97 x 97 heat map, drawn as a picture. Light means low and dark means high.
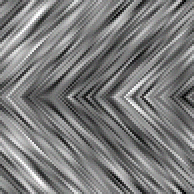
Histogram: bell-shaped. Odd rows or columns: none. Mirror symmetry: top to bottom. Average level on the scale: 50%.
